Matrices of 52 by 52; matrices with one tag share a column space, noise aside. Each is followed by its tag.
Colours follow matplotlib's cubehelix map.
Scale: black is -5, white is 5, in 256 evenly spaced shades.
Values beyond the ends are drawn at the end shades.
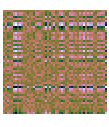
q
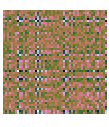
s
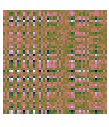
s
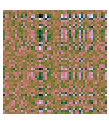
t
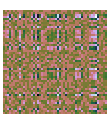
t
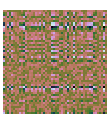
q
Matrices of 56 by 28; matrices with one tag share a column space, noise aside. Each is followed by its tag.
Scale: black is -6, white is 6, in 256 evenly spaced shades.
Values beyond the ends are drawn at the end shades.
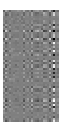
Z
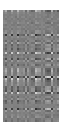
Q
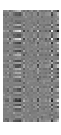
Z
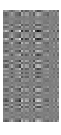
Z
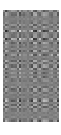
Z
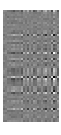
Q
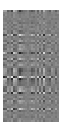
Q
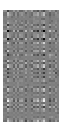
Z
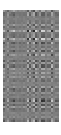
Z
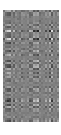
Z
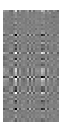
Q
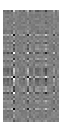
Q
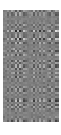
Z
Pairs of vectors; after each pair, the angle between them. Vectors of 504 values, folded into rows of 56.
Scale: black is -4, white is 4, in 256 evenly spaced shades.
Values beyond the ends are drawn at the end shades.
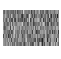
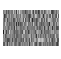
partly opposed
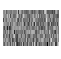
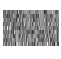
nearly opposite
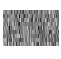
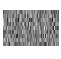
orthogonal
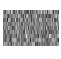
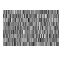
partly opposed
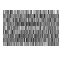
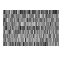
nearly opposite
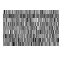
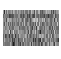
nearly parallel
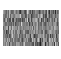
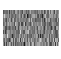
partly opposed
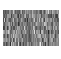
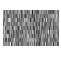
partly opposed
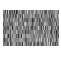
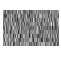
orthogonal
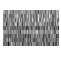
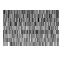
nearly opposite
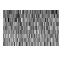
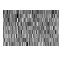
partly aligned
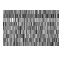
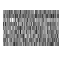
nearly parallel
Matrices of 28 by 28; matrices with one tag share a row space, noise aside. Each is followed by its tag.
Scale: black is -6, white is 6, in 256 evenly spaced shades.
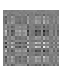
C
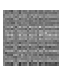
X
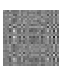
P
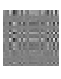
P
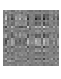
C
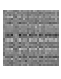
X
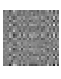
P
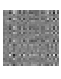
P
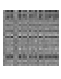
X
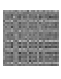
X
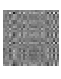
P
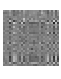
P
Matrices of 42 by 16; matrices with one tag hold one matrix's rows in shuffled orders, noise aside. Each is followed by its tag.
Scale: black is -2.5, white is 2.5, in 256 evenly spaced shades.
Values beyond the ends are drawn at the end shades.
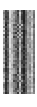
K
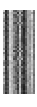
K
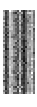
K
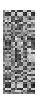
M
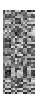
M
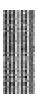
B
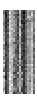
K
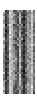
K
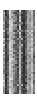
K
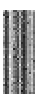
K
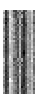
K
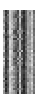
K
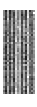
B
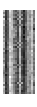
K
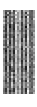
B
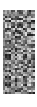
M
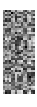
M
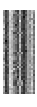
K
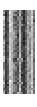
K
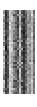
K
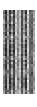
B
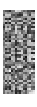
M
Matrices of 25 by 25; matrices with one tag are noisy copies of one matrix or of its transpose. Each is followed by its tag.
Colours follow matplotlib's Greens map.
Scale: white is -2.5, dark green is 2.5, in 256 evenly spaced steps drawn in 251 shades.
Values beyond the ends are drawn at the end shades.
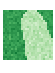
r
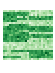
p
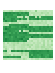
p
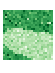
r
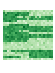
p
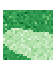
r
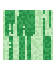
p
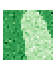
r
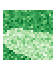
r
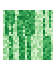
p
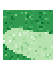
r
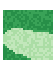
r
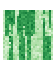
p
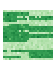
p
